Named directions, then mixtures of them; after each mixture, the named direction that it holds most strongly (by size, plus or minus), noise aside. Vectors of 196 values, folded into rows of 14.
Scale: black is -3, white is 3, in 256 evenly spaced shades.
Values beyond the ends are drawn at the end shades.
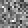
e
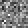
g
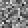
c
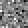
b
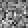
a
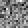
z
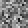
c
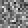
e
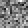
z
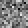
c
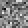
z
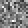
e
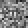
a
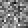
g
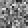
z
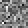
c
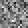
e
